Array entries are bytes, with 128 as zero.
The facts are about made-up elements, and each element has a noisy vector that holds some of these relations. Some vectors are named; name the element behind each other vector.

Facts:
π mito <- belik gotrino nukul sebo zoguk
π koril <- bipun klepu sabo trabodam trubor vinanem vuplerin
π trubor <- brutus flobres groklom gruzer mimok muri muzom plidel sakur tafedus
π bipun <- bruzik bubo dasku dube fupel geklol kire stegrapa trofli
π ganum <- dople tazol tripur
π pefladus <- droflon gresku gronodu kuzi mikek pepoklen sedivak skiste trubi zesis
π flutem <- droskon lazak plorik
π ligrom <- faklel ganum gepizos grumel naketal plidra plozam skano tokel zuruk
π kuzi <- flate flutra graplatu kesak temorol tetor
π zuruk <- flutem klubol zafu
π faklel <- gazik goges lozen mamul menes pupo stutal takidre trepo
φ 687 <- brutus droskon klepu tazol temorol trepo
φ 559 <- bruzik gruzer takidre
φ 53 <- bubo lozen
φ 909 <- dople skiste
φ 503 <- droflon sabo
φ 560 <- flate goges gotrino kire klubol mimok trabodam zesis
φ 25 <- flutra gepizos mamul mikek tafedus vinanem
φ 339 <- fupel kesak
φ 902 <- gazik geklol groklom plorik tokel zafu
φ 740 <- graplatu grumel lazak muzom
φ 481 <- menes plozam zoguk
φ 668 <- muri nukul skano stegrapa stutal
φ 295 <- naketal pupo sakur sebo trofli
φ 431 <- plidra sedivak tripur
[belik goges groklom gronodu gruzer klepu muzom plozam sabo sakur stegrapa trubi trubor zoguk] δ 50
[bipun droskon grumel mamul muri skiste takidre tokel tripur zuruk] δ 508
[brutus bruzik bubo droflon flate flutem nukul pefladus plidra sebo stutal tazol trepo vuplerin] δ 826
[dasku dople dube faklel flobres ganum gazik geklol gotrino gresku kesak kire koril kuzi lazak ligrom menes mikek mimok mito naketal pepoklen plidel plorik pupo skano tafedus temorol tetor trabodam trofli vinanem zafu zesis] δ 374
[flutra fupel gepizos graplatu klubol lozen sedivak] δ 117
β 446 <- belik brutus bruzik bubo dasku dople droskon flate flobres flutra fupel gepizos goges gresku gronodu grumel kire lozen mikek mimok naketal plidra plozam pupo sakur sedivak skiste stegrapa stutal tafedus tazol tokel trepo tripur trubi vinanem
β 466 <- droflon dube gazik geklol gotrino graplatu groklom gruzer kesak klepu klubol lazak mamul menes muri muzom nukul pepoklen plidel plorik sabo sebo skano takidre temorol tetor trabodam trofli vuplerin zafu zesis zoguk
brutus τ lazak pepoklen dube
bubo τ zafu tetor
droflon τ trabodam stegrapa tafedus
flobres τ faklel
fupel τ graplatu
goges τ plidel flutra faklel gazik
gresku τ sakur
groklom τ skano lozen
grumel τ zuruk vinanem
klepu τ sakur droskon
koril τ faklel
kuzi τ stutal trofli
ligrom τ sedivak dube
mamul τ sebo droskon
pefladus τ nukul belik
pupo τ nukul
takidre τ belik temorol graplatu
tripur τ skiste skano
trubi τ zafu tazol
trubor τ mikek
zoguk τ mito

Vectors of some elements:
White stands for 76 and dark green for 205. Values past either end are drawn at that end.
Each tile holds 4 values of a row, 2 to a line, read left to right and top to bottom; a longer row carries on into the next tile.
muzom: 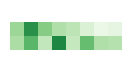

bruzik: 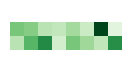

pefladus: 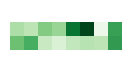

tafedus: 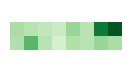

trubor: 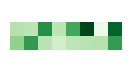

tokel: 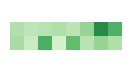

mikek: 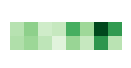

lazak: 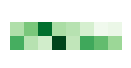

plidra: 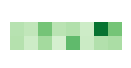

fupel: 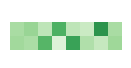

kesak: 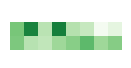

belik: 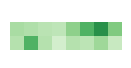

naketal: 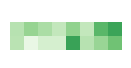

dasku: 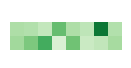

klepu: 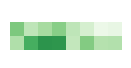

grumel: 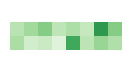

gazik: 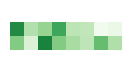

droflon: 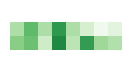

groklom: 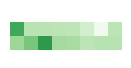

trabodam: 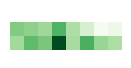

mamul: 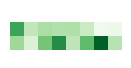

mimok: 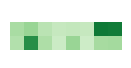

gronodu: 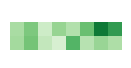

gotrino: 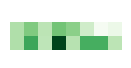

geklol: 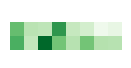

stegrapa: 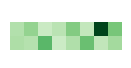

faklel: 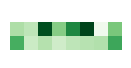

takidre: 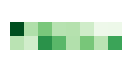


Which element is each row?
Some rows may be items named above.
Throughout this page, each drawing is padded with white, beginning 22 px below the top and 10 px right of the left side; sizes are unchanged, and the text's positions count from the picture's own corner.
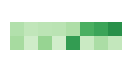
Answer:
plozam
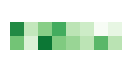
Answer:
gazik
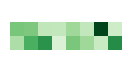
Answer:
bruzik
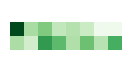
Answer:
takidre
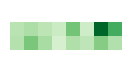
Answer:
vinanem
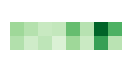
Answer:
gepizos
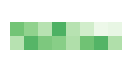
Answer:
temorol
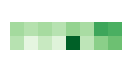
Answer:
pupo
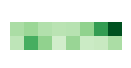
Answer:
flobres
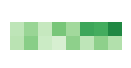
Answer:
skiste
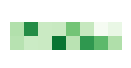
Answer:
sebo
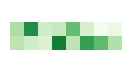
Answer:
sebo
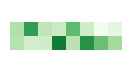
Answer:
sebo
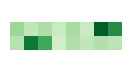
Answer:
brutus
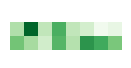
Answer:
graplatu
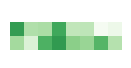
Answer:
menes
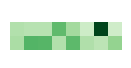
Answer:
kire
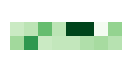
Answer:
mito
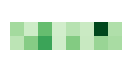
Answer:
tazol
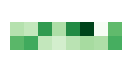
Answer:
koril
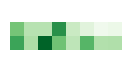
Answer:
geklol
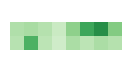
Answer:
belik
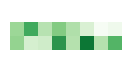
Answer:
trofli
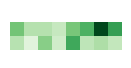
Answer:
stutal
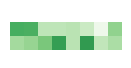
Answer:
muri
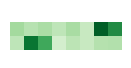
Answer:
brutus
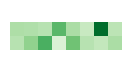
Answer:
dasku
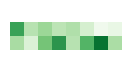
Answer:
mamul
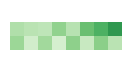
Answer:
dople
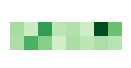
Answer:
droskon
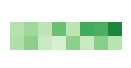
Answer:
skiste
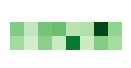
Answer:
goges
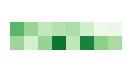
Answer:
skano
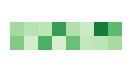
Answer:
bubo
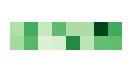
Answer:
flate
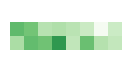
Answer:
plidel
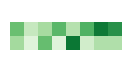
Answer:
lozen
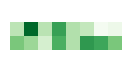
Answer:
graplatu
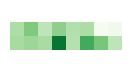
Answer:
zoguk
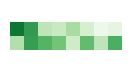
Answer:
gruzer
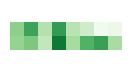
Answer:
zesis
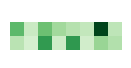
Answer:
trepo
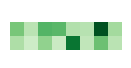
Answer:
goges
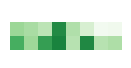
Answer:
dube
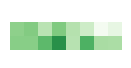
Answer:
vuplerin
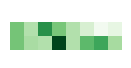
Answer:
klubol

